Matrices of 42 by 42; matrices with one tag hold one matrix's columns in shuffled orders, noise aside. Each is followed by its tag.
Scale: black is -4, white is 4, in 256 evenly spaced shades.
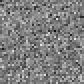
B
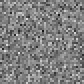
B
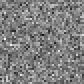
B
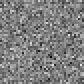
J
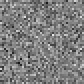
J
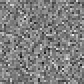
J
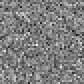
B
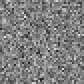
J
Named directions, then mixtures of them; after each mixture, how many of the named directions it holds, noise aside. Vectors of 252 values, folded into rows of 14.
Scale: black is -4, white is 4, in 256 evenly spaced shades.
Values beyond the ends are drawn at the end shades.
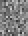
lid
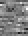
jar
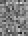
two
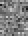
two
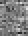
two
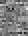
two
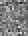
two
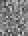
one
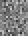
one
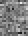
two
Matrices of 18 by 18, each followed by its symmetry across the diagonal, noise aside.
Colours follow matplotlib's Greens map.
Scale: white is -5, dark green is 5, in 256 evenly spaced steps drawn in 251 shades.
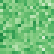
neither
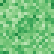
symmetric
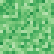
symmetric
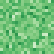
symmetric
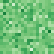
antisymmetric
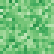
antisymmetric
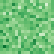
antisymmetric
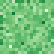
symmetric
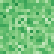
symmetric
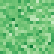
neither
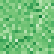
antisymmetric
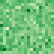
neither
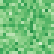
neither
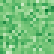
antisymmetric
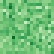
neither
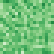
antisymmetric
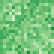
symmetric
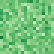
neither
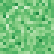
symmetric
